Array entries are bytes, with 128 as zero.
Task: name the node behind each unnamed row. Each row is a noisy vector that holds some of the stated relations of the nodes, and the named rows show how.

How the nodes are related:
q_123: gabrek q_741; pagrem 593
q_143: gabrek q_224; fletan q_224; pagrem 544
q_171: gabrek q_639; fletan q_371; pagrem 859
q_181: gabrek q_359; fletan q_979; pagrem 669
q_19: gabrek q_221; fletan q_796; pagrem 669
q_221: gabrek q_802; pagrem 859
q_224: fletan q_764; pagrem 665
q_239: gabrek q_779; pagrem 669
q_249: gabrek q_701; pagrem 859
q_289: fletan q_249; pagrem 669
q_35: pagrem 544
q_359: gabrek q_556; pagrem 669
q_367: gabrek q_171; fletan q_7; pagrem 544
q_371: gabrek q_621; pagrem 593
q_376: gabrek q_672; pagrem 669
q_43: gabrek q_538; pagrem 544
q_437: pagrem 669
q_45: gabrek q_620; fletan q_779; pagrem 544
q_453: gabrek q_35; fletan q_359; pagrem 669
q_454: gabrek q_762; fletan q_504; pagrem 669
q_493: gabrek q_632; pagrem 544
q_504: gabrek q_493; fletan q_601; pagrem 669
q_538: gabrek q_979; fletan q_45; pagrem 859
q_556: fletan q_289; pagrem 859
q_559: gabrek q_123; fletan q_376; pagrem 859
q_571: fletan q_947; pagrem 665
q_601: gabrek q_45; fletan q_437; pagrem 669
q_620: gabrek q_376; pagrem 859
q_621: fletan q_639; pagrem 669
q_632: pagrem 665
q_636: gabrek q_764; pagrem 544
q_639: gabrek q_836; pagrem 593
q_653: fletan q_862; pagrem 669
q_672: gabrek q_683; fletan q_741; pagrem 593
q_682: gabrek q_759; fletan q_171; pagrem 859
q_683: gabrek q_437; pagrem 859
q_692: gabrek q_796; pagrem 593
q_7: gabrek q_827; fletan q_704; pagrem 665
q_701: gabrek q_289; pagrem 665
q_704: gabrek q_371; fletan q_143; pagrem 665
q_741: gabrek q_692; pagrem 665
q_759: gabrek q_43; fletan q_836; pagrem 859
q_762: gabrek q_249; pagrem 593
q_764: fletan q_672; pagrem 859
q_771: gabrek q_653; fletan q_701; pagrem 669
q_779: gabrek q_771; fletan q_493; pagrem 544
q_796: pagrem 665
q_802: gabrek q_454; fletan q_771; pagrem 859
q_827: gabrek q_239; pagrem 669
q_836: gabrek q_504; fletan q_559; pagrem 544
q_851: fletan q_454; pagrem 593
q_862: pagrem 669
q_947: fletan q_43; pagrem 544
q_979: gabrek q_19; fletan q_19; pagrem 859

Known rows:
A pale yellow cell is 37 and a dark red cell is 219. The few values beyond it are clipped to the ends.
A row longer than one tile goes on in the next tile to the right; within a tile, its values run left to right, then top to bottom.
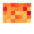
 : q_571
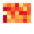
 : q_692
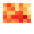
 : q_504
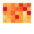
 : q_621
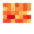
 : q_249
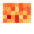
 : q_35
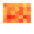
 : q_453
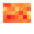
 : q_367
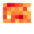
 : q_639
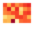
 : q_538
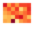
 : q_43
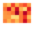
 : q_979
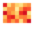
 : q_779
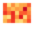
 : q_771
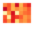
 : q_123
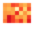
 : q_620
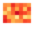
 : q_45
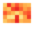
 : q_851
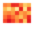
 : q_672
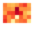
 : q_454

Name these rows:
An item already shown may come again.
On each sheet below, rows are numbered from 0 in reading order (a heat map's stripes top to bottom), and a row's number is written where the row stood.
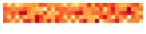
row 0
q_827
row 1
q_620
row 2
q_827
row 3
q_43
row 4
q_454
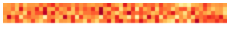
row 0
q_437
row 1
q_221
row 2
q_35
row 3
q_221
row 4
q_376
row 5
q_35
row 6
q_239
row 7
q_171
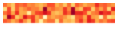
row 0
q_802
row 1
q_454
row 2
q_19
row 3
q_45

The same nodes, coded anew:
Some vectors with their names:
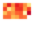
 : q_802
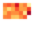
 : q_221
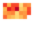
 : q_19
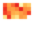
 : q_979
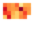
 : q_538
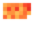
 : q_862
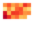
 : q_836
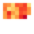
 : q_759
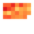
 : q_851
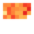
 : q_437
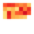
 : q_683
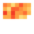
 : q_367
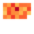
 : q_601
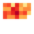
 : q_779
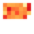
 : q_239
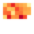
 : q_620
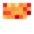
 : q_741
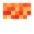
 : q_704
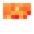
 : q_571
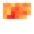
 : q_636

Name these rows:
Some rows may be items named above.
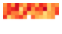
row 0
q_771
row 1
q_19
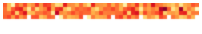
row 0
q_43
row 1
q_802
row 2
q_556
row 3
q_556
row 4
q_43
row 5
q_249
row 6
q_493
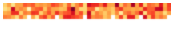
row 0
q_493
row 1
q_704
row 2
q_45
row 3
q_639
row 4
q_123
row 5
q_454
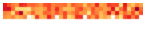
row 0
q_371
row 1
q_559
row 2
q_682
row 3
q_437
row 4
q_701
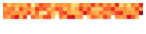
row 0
q_7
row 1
q_376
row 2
q_796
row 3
q_764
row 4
q_741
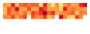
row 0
q_601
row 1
q_779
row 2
q_504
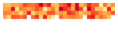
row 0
q_632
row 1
q_672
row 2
q_762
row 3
q_692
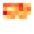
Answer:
q_171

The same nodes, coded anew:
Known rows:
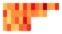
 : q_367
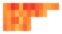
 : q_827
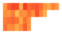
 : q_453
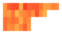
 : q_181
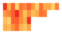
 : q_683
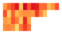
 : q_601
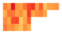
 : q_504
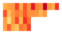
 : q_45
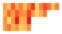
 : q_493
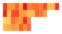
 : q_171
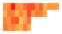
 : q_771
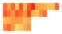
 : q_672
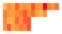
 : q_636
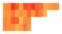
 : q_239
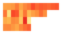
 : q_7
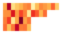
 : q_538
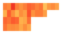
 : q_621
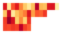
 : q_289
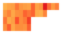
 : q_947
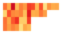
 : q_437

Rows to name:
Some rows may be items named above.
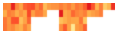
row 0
q_771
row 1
q_639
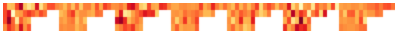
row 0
q_762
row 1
q_796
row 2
q_454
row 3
q_779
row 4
q_493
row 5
q_682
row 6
q_704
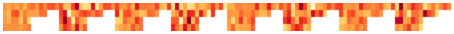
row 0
q_741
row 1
q_762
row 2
q_171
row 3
q_43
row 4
q_836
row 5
q_802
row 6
q_620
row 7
q_19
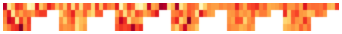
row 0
q_249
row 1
q_632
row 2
q_701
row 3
q_979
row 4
q_376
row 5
q_171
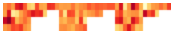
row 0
q_454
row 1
q_7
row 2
q_221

